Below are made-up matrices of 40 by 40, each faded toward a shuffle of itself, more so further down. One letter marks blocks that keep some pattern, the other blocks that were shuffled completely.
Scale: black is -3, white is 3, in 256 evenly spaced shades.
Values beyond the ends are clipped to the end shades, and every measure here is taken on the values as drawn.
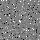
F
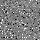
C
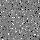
C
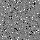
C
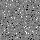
F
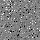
C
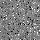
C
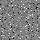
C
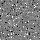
F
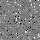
F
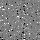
C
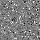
F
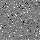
F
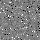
F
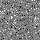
F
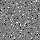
C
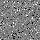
F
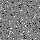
F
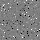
F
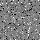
F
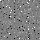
C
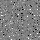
C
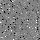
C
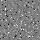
F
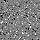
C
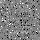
C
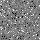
F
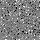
C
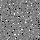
C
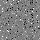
C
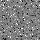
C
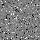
F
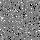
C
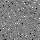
F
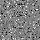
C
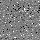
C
